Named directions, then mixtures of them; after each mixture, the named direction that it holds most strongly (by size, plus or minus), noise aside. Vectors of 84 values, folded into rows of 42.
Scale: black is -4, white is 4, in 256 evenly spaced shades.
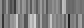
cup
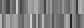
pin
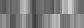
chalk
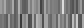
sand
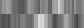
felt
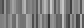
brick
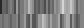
chalk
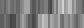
chalk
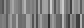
brick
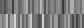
sand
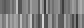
sand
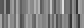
pin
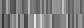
cup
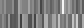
sand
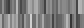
pin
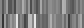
cup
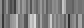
cup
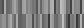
brick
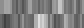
felt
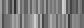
cup
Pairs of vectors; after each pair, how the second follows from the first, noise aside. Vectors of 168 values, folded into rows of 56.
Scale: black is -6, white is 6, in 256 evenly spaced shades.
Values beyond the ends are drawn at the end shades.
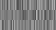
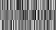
scaled up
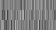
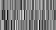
scaled up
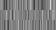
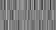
sign-scrambled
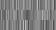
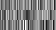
scaled up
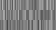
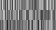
scaled up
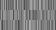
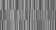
sign-scrambled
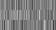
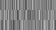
sign-scrambled
